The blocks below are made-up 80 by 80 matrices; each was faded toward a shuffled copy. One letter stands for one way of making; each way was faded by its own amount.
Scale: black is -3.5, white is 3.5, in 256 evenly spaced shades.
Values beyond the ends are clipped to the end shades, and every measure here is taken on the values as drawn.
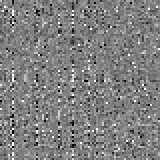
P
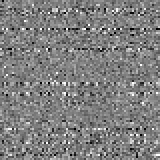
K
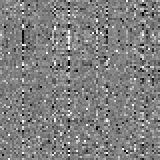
P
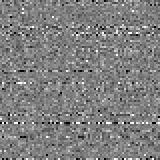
K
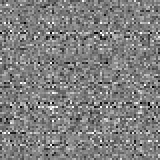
K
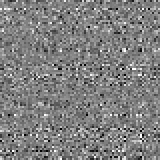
K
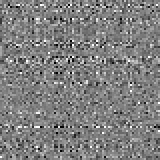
K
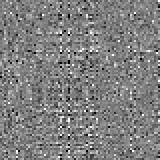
P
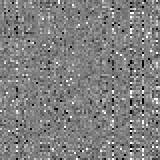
P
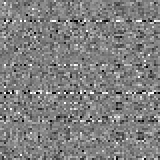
K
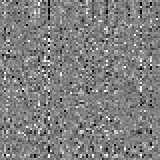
P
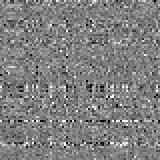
K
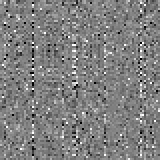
P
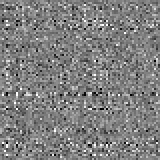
K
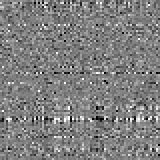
K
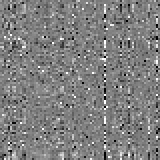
P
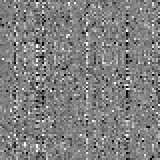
P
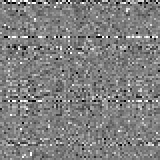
K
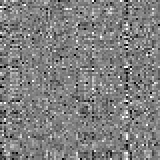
P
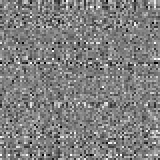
K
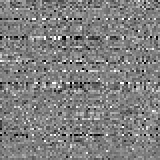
K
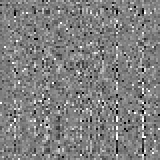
P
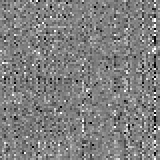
P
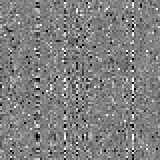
P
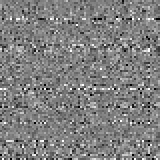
K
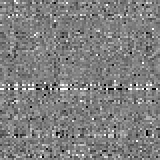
K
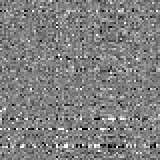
K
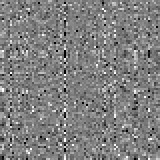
P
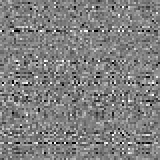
K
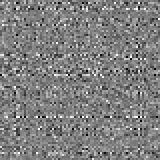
K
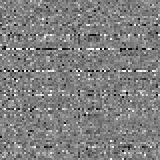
K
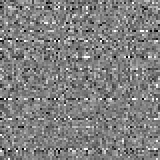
K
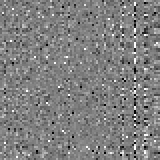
P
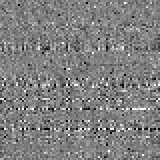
K
